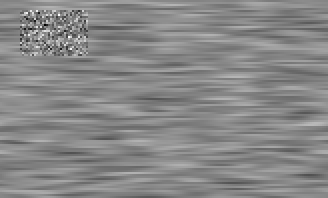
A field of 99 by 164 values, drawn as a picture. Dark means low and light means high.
The top left is the roughest part. No overall slope runs across the table. The grain runs across in streaks. Neither half mirrors the other. The distribution is heavy-tailed on both sides. An odd patch, rougher than its surroundings, sits in the top left.
